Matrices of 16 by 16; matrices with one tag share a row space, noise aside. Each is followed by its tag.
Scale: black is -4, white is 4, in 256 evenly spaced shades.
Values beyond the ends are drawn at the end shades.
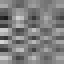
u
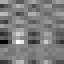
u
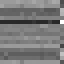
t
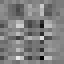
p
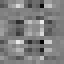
p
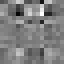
p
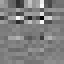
p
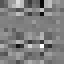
p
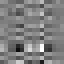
p
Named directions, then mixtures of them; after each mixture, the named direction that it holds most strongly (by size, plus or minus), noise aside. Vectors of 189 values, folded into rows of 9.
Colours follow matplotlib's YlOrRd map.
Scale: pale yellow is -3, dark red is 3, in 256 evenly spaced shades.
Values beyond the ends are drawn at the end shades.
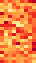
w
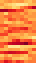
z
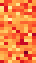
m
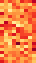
w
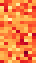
m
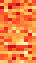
m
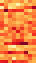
z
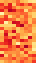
w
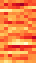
z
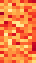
w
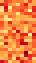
m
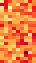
m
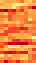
z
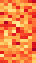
w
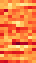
z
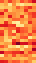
w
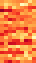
z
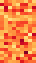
m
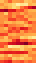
z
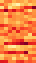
z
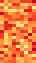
w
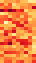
w
